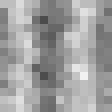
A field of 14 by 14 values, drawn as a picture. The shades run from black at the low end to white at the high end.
The grain runs up and down. There is no overall slope. The top middle is the ninth with the lowest average. Upright stripes repeat 2 times across the table.
